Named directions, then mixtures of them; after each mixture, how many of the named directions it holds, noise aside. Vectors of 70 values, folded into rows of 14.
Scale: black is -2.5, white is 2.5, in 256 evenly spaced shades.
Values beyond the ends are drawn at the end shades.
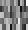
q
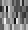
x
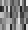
two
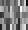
one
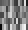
two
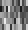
two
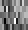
one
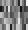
two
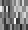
one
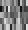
two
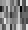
two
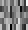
one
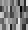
one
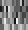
one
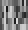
two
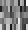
one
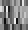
one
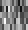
two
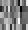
two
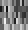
one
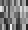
two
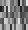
two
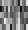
two
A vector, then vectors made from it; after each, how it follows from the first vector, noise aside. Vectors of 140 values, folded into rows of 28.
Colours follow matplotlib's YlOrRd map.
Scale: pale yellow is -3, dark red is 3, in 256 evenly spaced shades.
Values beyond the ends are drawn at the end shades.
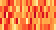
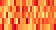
negated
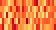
negated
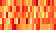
negated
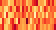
negated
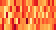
negated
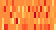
partly zeroed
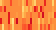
partly zeroed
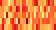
negated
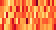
negated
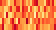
negated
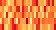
negated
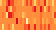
partly zeroed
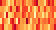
negated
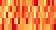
negated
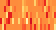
partly zeroed
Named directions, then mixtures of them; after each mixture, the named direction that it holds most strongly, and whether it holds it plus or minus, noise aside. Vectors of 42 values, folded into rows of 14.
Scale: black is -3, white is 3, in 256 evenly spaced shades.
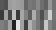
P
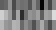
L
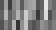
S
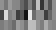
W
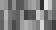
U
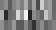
W, minus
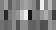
W, minus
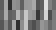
S, plus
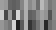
P, minus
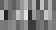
W, minus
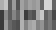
U, plus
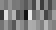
W, plus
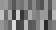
P, minus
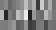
W, minus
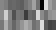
U, plus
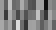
S, minus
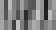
S, minus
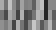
S, minus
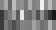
L, minus
